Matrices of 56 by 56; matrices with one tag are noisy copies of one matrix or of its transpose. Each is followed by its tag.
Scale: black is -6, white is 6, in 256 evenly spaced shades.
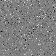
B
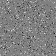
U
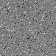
U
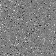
B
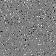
B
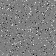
U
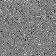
B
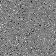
B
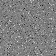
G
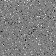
B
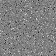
G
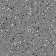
U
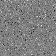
B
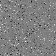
B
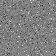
G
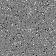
U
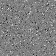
U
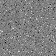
G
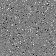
U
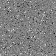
U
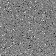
U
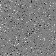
B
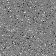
U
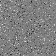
B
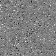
B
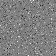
G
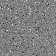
U
